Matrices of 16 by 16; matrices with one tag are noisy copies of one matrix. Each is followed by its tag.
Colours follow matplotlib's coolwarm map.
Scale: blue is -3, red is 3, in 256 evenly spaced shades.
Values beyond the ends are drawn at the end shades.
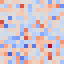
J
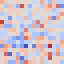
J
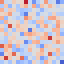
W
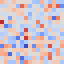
J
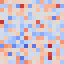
J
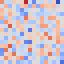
W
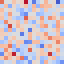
W
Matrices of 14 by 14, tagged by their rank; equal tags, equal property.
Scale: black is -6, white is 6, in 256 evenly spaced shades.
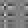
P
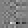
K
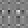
P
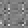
K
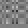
P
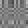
P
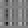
P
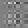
P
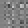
K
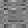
K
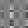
P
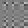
P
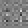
K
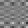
P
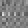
K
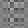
P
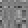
K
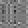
K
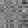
K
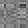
K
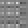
P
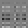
P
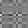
P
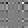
P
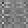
K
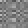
K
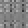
K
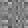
K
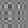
P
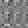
K
